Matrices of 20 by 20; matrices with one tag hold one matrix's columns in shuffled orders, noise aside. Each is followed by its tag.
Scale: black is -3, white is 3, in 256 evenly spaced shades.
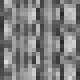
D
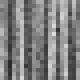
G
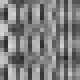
D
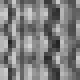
D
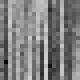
G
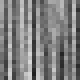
G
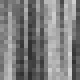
G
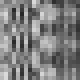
D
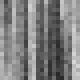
G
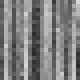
G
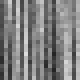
G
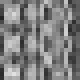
D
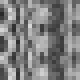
D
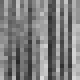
G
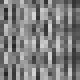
D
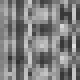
D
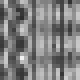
D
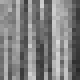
G
